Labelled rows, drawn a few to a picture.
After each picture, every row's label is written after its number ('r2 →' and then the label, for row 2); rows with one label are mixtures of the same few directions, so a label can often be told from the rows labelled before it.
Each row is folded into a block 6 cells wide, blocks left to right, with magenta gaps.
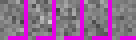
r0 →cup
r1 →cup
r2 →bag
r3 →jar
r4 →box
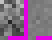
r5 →jar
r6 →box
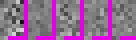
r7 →cup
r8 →jar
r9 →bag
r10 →bag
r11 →box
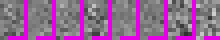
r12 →bag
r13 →cup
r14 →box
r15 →bag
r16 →jar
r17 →cup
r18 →jar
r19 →bag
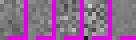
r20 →jar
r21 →cup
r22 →box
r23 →box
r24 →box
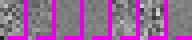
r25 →box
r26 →box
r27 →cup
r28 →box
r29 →jar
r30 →bag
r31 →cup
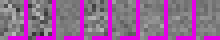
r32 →cup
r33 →bag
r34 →bag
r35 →box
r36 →jar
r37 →jar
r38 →box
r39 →box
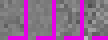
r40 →jar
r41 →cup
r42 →cup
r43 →box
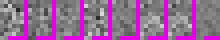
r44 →cup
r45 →bag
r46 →bag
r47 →bag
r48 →jar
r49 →jar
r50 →jar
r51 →jar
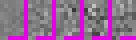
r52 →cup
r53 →bag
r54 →cup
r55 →bag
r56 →box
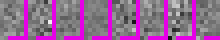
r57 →bag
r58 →cup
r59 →box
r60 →jar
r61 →cup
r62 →box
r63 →box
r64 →box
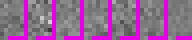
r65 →jar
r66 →cup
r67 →jar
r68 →jar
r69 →jar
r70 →bag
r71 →box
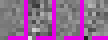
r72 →cup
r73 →box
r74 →cup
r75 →box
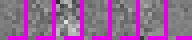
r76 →bag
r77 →cup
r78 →jar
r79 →box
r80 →cup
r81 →box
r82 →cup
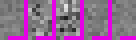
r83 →box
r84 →bag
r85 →box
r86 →bag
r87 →jar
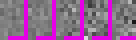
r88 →bag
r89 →bag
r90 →cup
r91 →box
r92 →cup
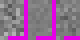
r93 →bag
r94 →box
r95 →box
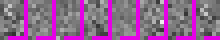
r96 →bag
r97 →box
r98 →box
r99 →jar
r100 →jar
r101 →cup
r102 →bag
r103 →bag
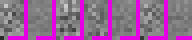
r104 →box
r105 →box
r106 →box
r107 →bag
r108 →box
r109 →box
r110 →box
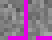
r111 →cup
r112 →jar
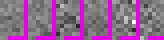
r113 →box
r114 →jar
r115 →jar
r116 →jar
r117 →cup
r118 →box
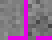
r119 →bag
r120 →jar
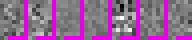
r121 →bag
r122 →bag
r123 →box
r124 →jar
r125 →box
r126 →bag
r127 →cup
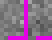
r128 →cup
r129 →jar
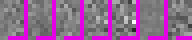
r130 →cup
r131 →jar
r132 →cup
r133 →cup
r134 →cup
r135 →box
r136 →jar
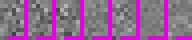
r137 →cup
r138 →cup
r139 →bag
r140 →box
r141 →box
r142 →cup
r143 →jar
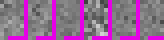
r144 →jar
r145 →bag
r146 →bag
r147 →jar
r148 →cup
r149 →cup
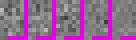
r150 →bag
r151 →box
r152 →box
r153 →cup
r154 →cup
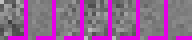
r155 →jar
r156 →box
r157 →cup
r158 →box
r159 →box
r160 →box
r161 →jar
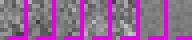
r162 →jar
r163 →jar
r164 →cup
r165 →jar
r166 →jar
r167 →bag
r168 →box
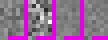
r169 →bag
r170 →cup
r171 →cup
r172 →box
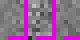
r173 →cup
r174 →box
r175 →jar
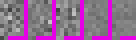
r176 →box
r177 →cup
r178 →bag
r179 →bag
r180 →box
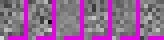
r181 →box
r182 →cup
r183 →jar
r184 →box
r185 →box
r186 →box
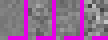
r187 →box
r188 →bag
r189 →box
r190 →cup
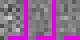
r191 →box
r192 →cup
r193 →box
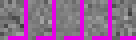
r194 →jar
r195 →cup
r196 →cup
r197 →jar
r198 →bag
